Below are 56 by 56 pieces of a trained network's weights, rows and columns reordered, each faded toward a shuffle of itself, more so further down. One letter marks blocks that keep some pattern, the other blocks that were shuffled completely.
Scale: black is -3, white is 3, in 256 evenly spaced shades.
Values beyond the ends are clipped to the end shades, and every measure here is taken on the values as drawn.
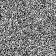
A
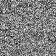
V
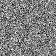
A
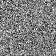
A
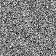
A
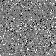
V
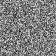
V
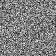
V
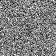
A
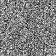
V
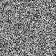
V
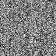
V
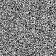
V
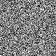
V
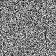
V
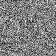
V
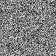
A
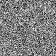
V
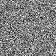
A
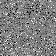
V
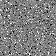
A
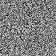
V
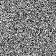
V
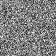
V
